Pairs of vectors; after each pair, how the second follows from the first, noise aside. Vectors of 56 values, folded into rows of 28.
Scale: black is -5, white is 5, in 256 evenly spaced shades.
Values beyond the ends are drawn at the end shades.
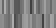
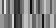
scaled up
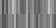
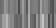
reversed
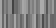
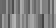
reversed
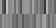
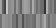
copied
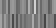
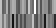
scaled up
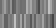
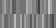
copied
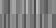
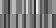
scaled up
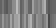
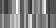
scaled up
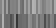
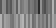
reversed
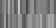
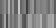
copied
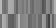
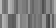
copied
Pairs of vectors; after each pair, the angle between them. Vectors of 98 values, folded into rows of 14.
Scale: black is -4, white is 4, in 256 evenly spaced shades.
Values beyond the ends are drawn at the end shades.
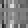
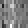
nearly parallel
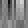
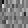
orthogonal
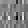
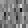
partly aligned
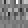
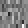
partly aligned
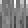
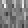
partly aligned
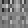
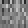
nearly parallel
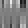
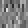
partly opposed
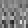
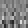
nearly parallel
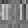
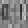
nearly opposite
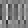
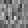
partly opposed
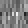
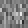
partly aligned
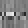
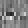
nearly opposite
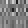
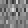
nearly opposite
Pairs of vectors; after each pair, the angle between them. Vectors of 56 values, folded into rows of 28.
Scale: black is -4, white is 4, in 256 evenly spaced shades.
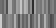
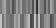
partly aligned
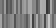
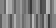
nearly opposite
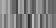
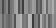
nearly opposite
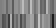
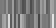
nearly opposite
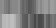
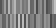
orthogonal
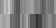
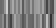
orthogonal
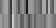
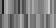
orthogonal
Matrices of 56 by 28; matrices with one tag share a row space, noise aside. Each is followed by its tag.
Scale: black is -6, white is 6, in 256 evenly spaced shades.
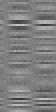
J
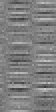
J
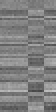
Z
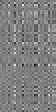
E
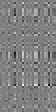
E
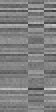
Z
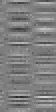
J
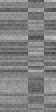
Z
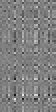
E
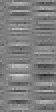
J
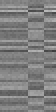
Z
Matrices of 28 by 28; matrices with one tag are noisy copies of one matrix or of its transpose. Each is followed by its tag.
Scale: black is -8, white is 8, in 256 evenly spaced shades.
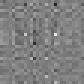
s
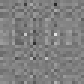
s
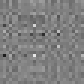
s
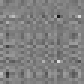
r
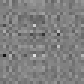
s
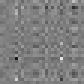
r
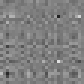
r
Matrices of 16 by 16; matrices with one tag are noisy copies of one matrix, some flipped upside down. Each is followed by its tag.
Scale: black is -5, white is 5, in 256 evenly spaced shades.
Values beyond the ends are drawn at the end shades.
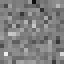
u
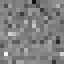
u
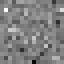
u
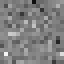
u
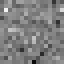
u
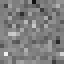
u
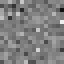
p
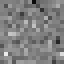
u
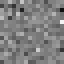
p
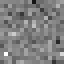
u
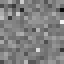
p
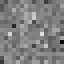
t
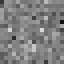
t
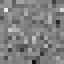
u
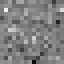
u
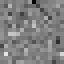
u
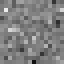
u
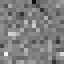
u
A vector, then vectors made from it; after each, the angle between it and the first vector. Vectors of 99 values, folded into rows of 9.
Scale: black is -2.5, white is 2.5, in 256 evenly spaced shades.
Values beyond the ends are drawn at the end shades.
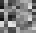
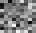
partly aligned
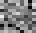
partly opposed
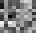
nearly parallel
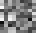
nearly opposite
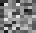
orthogonal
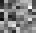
nearly parallel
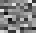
orthogonal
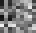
nearly parallel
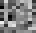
nearly parallel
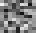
partly opposed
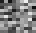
partly aligned
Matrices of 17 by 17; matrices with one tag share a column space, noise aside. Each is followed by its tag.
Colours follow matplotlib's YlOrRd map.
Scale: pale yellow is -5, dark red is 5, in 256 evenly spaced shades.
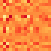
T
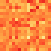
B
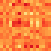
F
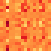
B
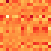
T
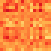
B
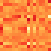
T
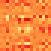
T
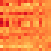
F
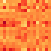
B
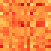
F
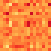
F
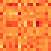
F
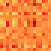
F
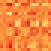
F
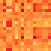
B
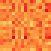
B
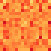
B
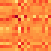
T
